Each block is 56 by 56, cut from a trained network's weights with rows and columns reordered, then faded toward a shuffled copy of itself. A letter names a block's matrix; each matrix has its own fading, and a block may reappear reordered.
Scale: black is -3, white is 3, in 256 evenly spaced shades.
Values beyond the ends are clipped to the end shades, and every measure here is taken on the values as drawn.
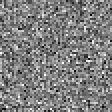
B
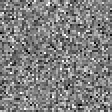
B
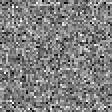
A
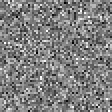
B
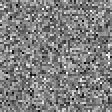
B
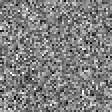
B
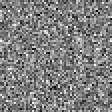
B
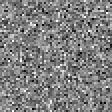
A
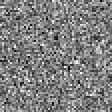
B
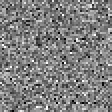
A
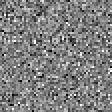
A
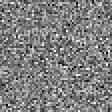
B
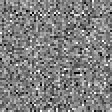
A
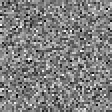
B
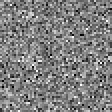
A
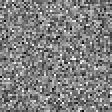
B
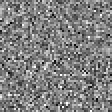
B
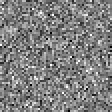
B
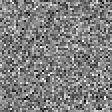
B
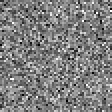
B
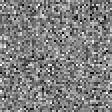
A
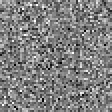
B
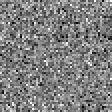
A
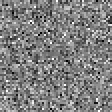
A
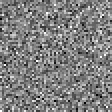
B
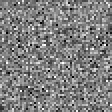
A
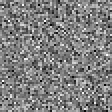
B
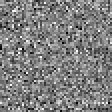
A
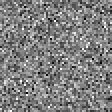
B
